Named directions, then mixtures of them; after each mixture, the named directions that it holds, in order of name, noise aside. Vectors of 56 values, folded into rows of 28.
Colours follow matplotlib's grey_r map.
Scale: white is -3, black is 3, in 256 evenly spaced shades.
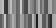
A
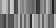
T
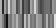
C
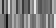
C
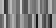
A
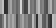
A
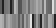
A, T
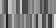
A, C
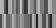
A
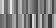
A, T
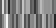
C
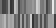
T
